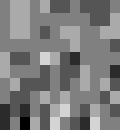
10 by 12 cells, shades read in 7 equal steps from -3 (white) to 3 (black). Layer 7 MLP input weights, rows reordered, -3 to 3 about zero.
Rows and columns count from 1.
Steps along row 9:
down up down up down down up up down up up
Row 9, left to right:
2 1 2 0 1 -1 -2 0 1 -1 0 1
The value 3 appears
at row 10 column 3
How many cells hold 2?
6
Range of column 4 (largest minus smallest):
2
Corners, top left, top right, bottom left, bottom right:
0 0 2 0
